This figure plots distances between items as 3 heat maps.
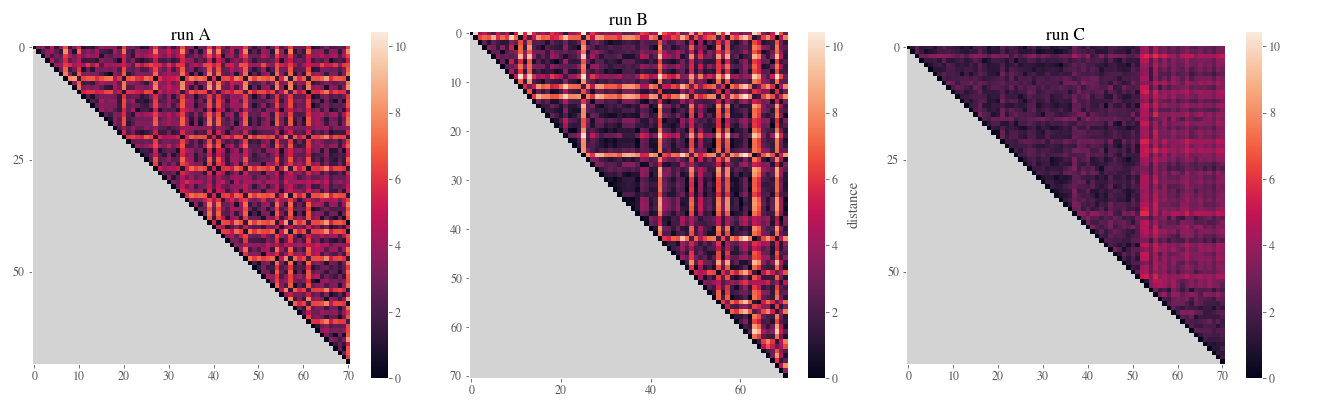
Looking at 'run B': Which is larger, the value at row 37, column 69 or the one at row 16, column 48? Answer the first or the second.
the first
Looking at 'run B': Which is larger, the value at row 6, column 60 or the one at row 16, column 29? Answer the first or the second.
the first
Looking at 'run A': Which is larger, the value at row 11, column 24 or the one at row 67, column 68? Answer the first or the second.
the second
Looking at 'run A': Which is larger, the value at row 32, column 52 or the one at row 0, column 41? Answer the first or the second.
the second
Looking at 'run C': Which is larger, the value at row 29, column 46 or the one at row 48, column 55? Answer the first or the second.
the second
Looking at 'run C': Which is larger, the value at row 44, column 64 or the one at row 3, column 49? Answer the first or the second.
the first
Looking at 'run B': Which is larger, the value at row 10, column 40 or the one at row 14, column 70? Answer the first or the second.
the second
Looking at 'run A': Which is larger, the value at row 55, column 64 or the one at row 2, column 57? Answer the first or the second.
the second
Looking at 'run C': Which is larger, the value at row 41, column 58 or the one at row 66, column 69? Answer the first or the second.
the first
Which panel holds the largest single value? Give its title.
run B
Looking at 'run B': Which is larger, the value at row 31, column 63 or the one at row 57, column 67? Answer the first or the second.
the first
